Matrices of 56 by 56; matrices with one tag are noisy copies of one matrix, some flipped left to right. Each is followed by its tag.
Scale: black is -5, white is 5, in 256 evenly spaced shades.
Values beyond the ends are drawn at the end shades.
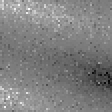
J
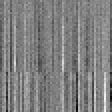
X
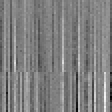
X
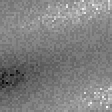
J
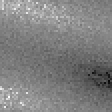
J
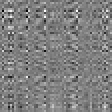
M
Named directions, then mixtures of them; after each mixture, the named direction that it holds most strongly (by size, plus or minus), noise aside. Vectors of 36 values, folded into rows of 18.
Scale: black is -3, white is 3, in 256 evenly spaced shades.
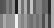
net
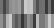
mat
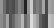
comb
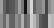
comb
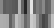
comb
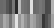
net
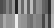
net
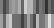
mat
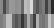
mat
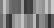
mat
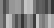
mat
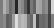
mat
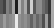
net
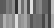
net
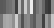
net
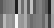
net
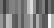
mat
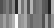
net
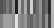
net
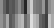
comb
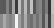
net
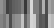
comb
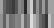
comb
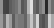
comb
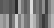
comb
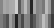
comb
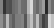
comb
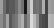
comb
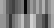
comb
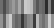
mat
